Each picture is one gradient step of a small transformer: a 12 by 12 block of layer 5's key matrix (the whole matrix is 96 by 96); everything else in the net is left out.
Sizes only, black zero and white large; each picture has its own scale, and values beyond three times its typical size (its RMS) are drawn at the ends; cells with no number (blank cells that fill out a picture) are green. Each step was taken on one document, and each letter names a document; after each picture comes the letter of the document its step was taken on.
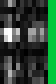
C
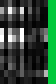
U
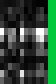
U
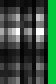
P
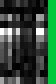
P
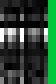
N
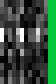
U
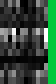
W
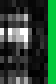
N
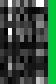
C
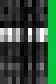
C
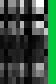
W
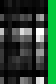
P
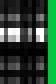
C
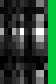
W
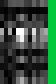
N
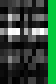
C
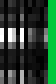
N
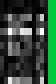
P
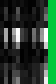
W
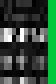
N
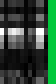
W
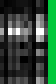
P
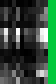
W
